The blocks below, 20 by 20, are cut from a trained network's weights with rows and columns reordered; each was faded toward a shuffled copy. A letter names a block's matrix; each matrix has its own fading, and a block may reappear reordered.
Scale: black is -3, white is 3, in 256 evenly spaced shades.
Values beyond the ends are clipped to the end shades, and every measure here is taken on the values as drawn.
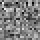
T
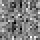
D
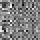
D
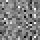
D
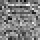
T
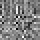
D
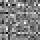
D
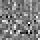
D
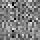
D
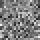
T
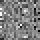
D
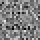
T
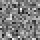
T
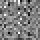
D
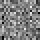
D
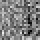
D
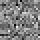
T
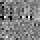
D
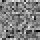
T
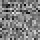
T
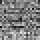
T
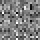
D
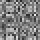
D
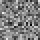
T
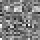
D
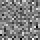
T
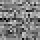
T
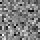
T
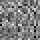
D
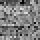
T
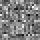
D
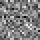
T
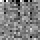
D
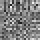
D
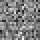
T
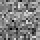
T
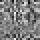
D
